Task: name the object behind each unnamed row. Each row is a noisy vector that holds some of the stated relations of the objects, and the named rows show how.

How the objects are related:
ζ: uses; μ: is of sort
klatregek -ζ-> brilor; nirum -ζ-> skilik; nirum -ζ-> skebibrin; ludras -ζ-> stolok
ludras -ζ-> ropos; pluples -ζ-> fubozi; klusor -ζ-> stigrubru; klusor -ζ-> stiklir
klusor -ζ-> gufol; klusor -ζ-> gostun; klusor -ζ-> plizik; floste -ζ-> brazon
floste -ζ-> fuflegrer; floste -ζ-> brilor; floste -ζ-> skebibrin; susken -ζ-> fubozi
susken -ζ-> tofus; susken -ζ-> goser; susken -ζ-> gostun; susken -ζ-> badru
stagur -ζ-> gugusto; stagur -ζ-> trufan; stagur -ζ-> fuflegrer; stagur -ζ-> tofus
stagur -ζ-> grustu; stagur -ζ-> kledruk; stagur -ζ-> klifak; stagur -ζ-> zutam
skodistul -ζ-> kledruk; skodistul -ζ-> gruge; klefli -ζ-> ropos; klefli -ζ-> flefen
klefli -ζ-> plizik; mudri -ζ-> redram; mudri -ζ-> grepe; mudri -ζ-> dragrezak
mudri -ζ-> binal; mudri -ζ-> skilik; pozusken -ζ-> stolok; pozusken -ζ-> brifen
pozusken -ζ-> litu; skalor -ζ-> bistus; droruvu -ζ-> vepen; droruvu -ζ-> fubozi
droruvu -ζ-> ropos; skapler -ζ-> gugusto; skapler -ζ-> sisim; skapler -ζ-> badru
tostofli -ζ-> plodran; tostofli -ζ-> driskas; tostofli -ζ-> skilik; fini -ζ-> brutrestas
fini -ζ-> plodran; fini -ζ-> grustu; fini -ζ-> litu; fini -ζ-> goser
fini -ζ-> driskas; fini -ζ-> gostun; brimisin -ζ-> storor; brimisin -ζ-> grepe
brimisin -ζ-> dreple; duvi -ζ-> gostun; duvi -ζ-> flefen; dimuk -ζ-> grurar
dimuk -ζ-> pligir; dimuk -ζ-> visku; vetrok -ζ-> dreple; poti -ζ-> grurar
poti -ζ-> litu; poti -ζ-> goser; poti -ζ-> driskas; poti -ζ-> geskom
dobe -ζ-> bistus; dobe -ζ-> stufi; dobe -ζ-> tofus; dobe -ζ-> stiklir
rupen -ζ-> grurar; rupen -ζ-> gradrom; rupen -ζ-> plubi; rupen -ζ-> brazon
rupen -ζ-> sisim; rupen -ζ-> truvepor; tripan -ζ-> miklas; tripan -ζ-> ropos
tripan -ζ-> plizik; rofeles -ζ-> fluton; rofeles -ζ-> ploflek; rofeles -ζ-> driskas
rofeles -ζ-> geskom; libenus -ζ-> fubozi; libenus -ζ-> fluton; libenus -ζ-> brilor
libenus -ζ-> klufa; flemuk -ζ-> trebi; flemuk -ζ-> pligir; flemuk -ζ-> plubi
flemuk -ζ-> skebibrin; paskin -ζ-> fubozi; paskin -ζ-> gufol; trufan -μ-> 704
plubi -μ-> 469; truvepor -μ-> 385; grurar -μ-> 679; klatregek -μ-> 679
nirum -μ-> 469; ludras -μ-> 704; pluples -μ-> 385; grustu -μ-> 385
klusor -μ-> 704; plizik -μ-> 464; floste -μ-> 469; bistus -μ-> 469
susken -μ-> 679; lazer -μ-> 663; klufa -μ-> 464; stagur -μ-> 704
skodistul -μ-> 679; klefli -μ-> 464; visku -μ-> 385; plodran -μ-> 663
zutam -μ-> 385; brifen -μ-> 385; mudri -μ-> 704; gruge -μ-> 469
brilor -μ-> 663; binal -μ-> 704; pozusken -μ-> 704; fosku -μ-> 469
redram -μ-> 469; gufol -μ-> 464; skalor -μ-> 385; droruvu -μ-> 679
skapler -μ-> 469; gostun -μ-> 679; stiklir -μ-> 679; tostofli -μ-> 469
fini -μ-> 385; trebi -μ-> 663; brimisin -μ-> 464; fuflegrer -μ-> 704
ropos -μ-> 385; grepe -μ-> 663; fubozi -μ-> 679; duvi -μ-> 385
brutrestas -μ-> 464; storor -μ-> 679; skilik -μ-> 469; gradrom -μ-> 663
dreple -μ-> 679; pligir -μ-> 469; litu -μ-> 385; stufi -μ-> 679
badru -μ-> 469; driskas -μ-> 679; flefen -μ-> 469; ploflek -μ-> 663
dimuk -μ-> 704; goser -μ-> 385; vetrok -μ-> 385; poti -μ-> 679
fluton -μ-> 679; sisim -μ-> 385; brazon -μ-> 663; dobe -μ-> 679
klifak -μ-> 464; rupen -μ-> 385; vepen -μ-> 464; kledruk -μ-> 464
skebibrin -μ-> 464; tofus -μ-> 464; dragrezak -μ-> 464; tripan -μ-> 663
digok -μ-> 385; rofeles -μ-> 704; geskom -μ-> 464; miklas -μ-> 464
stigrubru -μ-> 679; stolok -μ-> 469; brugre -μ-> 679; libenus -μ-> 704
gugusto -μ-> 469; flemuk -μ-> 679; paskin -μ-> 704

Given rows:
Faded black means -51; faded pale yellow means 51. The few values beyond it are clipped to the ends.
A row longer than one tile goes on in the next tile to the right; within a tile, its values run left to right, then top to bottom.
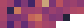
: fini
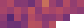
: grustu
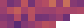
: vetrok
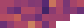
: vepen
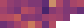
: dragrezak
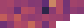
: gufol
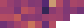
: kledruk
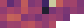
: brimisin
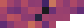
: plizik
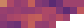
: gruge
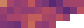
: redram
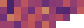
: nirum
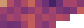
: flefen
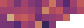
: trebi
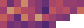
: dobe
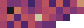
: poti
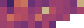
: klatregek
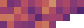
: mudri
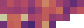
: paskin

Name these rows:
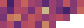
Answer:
floste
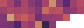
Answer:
grepe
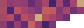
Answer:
driskas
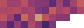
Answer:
gostun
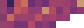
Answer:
flemuk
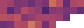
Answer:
geskom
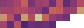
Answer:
susken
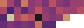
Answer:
tripan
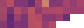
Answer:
goser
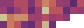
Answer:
libenus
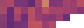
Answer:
litu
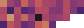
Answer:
ludras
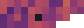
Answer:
ropos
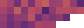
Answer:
duvi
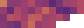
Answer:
skilik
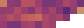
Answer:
skapler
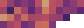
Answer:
rofeles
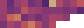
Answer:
skebibrin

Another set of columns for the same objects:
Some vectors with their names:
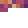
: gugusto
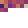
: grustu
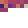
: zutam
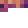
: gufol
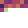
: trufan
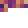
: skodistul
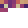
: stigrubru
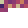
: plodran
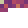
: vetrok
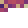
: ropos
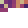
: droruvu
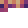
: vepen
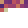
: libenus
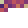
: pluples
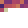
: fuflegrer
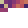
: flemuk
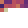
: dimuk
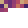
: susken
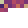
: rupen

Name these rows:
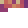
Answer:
stolok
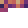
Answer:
klefli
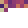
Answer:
skalor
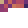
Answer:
nirum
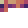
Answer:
klufa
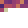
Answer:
stagur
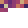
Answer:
dobe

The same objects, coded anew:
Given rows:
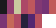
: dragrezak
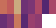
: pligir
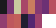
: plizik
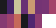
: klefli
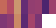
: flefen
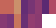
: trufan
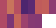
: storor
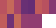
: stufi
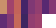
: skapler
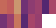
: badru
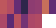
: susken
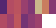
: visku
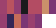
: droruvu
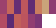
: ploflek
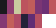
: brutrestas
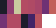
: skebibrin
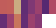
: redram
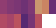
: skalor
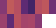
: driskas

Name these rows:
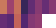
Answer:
dimuk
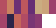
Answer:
brilor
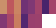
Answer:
bistus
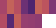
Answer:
grurar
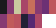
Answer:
miklas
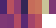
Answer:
pluples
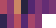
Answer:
tostofli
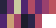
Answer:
brimisin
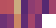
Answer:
stolok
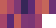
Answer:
skodistul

